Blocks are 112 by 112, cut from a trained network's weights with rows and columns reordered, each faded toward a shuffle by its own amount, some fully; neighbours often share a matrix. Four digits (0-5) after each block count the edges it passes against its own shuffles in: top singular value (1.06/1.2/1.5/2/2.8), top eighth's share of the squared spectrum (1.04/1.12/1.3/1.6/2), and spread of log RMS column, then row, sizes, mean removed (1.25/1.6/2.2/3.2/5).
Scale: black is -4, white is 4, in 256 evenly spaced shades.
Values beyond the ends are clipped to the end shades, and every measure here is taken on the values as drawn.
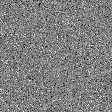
1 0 0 0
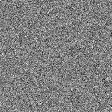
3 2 1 0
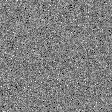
0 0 0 0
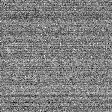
4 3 1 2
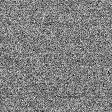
2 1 0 0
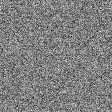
0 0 0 0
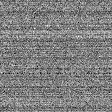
4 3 1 2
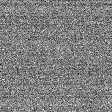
2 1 0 0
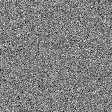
0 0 0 0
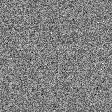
0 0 0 0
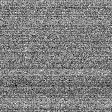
4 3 1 1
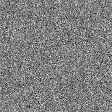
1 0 0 0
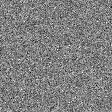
0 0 0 0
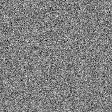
2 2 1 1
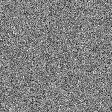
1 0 0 0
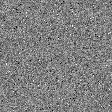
1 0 0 0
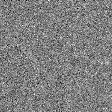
2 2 0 1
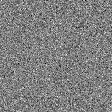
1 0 0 0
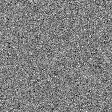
2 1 0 1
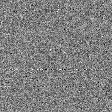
2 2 0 2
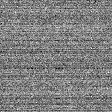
4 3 1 2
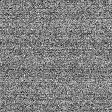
3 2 0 0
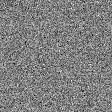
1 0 0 0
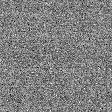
1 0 0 0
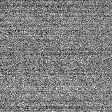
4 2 1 1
